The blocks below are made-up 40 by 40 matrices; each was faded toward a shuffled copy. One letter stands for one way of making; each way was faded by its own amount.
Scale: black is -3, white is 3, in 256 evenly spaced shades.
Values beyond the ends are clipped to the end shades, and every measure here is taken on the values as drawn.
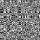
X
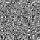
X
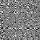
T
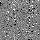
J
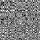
X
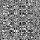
X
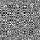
X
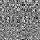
X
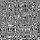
T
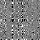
T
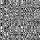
X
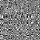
X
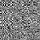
X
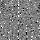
J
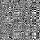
X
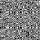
X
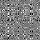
T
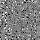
J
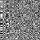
X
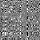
T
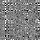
T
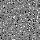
J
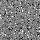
J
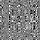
T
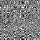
X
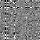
T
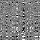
T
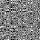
X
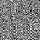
X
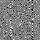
J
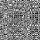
X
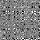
T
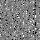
J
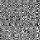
T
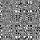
T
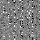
J
